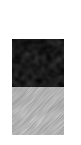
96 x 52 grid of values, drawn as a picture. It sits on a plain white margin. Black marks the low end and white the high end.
It is made of 2 by 1 panels. Panel 1,1: very low, blotchy, faint in contrast. Panel 2,1: high, slanting up to the right, faint in contrast.
